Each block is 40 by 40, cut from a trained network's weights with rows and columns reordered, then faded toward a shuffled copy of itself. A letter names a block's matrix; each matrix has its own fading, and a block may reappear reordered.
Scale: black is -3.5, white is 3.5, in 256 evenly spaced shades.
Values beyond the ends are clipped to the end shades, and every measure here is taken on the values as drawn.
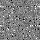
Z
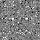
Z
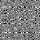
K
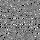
Z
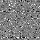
Z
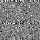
K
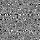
K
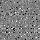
Z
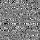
K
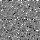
Z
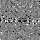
Z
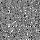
Z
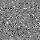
Z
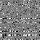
K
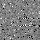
Z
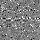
Z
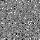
Z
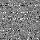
K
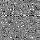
K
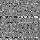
K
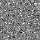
K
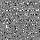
Z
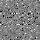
Z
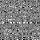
K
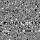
Z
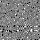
Z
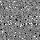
Z
